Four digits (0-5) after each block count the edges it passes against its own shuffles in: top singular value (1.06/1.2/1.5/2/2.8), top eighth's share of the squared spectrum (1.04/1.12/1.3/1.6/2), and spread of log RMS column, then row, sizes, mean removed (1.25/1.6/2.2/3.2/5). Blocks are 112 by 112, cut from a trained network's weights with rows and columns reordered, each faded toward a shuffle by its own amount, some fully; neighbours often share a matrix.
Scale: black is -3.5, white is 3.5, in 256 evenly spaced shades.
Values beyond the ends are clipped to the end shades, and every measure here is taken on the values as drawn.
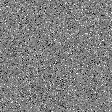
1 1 0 0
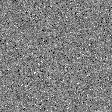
1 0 0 0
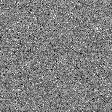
2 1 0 0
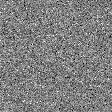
1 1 0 0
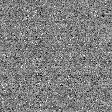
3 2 1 1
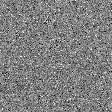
0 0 0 0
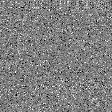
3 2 0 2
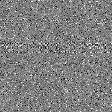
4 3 0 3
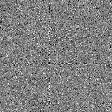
3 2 1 1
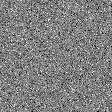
0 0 0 0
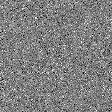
2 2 1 1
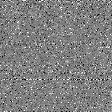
3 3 0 2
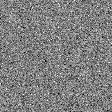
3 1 0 1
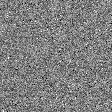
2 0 0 0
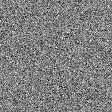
1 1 0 0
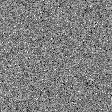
0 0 0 0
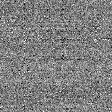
3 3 1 1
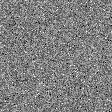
0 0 0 0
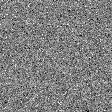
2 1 0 0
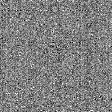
3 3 1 2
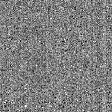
3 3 1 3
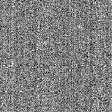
3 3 1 2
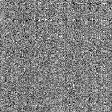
3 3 1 2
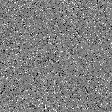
3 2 0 1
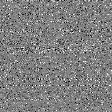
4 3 0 3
